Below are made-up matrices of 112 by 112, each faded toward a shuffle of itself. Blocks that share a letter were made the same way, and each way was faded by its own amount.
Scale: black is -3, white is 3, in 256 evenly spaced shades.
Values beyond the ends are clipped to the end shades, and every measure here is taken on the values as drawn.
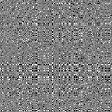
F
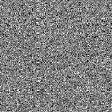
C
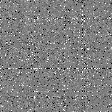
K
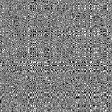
F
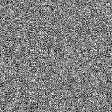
C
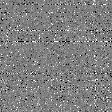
K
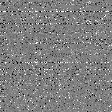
K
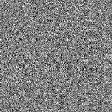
C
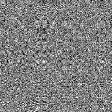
C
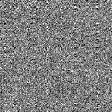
C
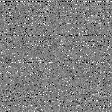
K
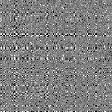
F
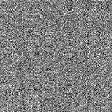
C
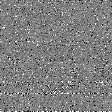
K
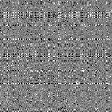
F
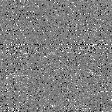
K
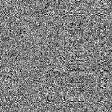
C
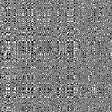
F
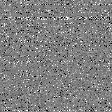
K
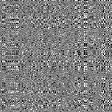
F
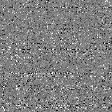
K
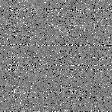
K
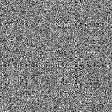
C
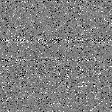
K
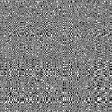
F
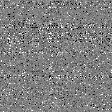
K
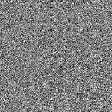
C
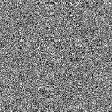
C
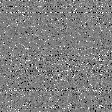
K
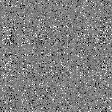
K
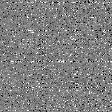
K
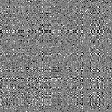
F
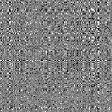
F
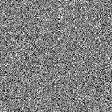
C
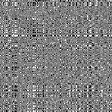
F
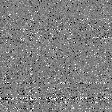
K
